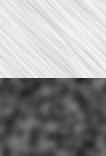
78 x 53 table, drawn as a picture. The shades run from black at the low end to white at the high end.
The table splits into 2 rows of 1 panel. Panel 1,1: very high, slanting down to the right, faint in contrast. Panel 2,1: low, blotchy.
